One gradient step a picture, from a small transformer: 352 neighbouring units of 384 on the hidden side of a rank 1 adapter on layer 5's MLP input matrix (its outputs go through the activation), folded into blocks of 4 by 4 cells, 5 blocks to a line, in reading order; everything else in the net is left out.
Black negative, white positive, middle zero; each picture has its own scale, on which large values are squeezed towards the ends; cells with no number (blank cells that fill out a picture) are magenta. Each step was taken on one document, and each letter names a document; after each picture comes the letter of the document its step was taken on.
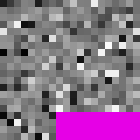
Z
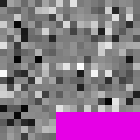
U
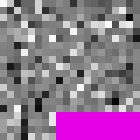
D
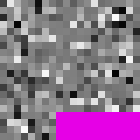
D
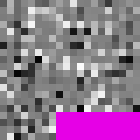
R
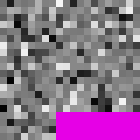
U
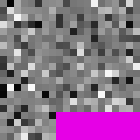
Z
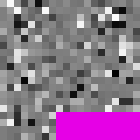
D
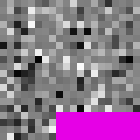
R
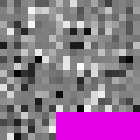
R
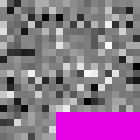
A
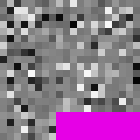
A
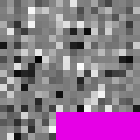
R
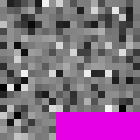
Z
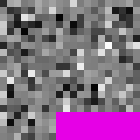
A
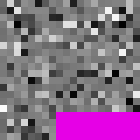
D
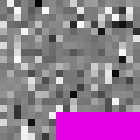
D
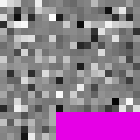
D
